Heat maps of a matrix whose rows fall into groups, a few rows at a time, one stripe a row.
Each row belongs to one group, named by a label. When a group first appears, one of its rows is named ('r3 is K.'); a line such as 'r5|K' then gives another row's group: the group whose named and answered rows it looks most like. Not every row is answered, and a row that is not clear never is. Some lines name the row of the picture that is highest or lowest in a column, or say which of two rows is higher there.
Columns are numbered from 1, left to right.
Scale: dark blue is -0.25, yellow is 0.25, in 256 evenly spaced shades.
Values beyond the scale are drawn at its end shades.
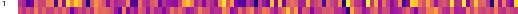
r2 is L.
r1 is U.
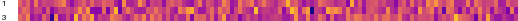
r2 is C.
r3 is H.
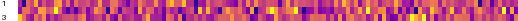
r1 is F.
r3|U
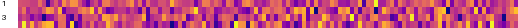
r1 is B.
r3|L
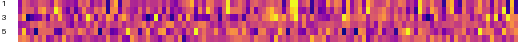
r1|C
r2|C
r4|L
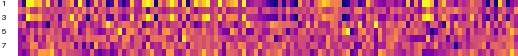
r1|B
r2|H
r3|B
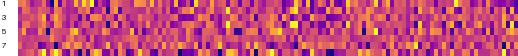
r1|H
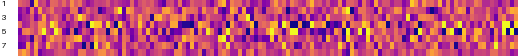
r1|U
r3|F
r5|C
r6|U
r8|L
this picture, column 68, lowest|2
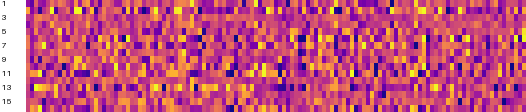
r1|F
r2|U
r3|B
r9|U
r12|U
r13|B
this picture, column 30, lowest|2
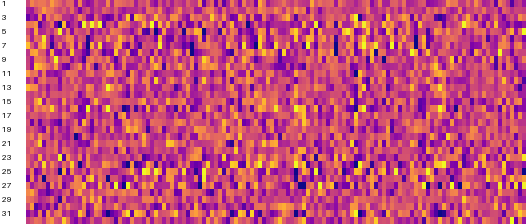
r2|L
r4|H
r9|B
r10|B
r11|L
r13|L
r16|L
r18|F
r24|L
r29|H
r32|C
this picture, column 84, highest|24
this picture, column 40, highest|25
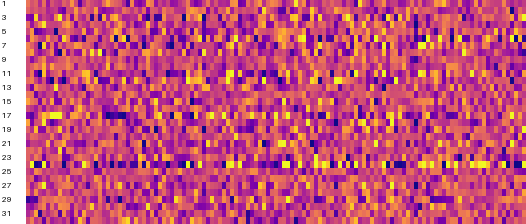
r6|C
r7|U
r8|H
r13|B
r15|U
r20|C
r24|U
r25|B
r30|F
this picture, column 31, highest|30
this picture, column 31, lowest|3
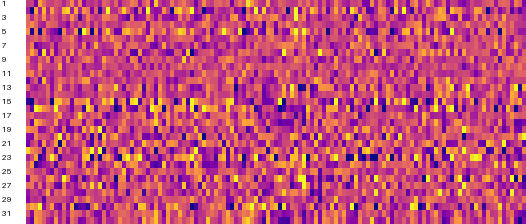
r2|F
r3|L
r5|F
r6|L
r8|U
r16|B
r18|B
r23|F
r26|C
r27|H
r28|C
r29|F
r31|B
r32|B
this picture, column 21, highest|2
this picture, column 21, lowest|17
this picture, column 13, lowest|30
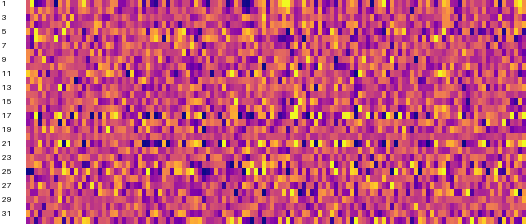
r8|H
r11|L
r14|L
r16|L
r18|H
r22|B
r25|F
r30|F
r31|U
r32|U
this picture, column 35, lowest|6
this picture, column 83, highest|32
